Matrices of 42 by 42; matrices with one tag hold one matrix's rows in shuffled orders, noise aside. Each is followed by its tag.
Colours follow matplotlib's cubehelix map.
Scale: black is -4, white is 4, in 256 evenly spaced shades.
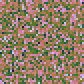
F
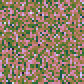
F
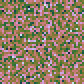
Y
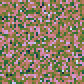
Y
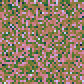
F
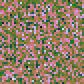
Y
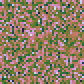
F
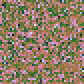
F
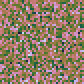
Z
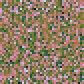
Z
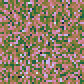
Z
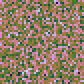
Z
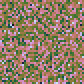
F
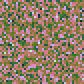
F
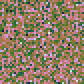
Y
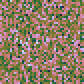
Z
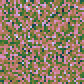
Z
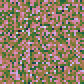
Z
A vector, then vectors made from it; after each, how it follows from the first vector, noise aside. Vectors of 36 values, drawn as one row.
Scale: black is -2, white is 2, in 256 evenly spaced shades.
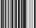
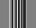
partly zeroed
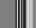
partly zeroed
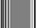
partly zeroed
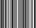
partly zeroed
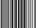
partly zeroed
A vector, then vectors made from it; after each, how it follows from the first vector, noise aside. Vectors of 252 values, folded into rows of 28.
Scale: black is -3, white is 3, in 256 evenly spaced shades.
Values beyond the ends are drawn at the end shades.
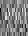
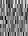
wrapped around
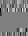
partly zeroed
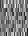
wrapped around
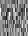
sign-scrambled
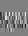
partly zeroed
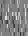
partly zeroed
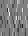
partly zeroed
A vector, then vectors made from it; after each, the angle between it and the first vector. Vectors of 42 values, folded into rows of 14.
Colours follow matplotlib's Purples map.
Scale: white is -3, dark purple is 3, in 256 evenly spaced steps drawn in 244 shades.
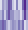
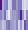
nearly opposite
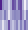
nearly opposite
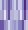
nearly parallel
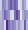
orthogonal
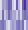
nearly parallel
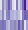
nearly parallel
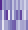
partly opposed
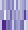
partly aligned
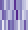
partly opposed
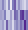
partly opposed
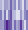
orthogonal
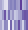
orthogonal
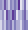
orthogonal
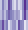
nearly parallel
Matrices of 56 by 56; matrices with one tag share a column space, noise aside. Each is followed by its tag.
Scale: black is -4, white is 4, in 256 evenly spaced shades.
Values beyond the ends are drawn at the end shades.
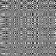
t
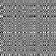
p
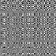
t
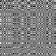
t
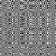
t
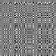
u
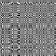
u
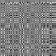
u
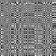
u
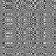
t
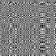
u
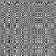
u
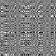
p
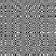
p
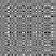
p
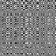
t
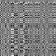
u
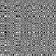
p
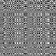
t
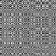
t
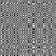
u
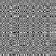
p
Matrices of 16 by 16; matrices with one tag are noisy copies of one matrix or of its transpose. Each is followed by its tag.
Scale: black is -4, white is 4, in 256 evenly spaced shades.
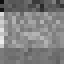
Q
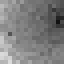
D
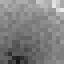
D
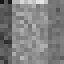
Q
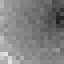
D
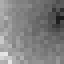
D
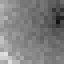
D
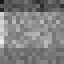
Q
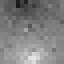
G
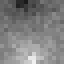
G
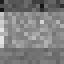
Q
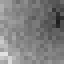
D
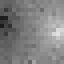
G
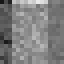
Q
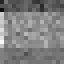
Q
